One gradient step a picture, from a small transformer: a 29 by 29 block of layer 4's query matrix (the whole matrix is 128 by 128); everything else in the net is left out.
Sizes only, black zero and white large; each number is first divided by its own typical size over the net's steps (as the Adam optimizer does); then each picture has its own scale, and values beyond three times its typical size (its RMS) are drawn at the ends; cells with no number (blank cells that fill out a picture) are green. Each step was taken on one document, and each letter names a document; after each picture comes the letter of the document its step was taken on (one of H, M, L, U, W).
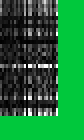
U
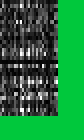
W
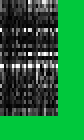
U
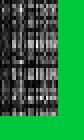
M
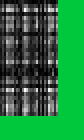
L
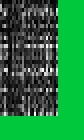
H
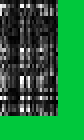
W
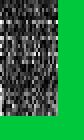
L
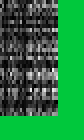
M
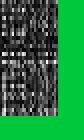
H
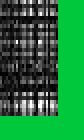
W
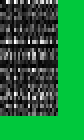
M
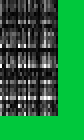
U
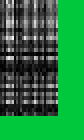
L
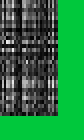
L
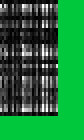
W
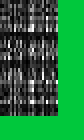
M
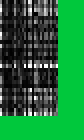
U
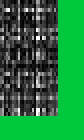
L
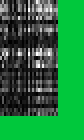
U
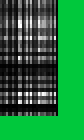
L
